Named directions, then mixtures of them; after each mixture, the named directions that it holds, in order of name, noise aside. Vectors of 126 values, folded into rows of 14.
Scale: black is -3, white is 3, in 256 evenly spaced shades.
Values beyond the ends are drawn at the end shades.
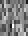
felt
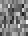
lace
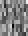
felt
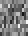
lace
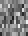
lace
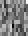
felt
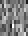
felt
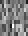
felt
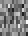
lace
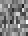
lace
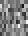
felt, lace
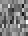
lace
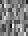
felt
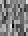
felt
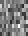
felt, lace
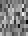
lace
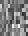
felt, lace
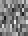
felt, lace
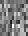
felt, lace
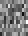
lace
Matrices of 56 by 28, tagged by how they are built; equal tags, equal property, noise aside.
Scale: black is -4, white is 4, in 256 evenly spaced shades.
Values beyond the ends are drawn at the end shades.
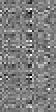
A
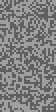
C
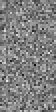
C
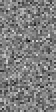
C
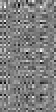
A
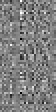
A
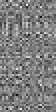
A
